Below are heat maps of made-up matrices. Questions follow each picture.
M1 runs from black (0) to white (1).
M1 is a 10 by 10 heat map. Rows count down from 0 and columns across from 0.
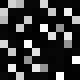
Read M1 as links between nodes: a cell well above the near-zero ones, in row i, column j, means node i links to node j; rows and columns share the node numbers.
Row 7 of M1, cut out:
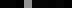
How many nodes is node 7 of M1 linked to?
2
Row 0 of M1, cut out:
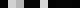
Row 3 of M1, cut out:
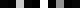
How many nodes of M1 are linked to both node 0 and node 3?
2
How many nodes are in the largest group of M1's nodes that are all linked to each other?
2
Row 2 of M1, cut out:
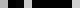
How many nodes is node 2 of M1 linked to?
3
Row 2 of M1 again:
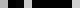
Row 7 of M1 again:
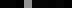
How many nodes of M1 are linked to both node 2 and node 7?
2
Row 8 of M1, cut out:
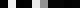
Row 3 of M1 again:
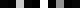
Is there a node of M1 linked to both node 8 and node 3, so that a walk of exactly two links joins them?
yes
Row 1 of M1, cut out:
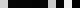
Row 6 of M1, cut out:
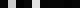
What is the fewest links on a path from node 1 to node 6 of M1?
1
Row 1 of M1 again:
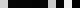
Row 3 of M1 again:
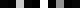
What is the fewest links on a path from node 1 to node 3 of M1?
3
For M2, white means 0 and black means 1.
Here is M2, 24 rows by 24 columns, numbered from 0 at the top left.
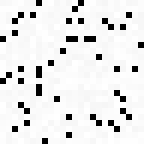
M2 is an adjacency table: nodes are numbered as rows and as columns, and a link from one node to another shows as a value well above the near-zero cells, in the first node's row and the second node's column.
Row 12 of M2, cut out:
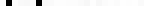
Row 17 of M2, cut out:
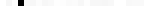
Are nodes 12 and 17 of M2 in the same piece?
yes
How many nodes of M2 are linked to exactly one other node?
10
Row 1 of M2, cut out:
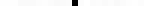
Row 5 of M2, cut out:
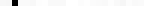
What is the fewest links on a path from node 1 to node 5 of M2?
6
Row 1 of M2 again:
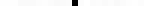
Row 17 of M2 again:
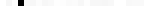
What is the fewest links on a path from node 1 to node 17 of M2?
5
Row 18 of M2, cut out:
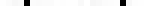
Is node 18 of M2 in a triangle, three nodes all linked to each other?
yes
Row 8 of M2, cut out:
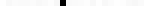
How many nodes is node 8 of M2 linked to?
1
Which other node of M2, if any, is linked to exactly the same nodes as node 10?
none
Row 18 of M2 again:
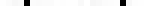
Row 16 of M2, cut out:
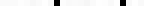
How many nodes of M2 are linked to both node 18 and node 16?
1
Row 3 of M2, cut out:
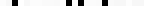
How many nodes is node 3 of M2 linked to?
4
